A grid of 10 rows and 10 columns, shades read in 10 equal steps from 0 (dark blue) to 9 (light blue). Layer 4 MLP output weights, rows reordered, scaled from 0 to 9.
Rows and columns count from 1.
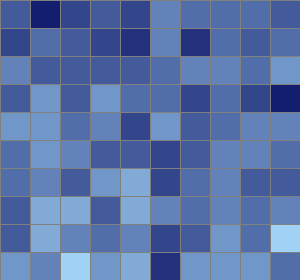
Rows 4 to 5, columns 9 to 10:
2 0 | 5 5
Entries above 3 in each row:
4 4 6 5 8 6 6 8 7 9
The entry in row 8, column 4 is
3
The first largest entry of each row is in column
6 6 10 2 1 2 5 2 10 3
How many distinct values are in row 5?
5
